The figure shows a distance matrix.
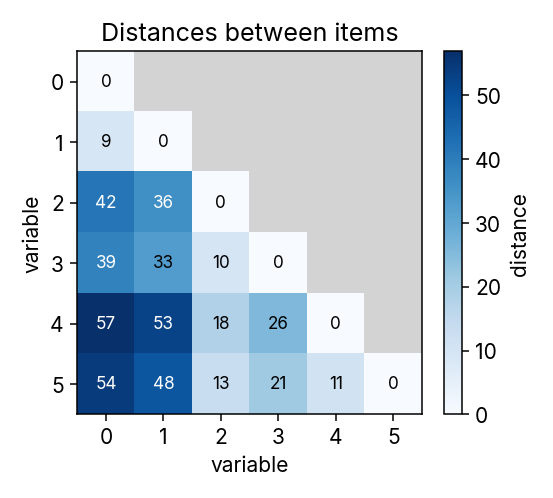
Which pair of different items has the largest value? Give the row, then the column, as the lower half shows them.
4, 0
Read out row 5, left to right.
54 48 13 21 11 0
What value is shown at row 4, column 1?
53
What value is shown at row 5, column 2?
13
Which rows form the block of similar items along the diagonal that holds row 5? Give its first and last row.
2 to 5
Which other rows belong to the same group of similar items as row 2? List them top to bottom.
3, 4, 5
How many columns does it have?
6
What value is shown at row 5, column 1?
48
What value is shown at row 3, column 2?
10
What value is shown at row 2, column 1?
36
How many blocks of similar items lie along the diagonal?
2
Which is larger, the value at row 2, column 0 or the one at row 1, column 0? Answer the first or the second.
the first
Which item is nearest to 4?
5
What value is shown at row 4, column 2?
18
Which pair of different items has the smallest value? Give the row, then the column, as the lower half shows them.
1, 0
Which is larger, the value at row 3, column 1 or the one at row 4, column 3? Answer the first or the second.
the first
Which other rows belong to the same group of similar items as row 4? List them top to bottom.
2, 3, 5
